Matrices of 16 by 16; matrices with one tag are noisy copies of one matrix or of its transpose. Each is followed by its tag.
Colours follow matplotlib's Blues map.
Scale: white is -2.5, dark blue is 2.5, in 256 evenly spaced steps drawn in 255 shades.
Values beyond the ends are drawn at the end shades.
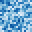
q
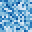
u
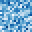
q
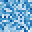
u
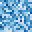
u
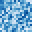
q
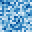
q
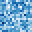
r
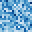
u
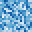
u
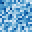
q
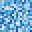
r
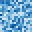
q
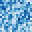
q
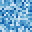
r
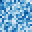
q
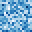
r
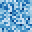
u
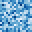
r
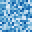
r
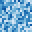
q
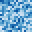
q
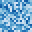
u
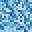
u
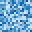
r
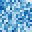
q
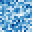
q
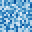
r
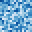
q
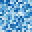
q
